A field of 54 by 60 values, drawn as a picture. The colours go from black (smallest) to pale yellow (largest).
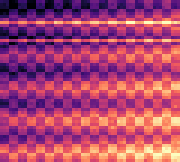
The bottom right is the ninth with the highest average. Stripes running across repeat 5 times from top to bottom. Rows 8 and 14 differ from the rows beside them. The values follow a bell shape. The ninth with the lowest average is the top left. Values rise toward the bottom right.
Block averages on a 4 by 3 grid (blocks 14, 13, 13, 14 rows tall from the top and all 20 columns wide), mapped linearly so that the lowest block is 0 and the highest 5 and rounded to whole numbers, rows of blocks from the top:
0 1 2
1 2 3
2 3 4
3 4 5
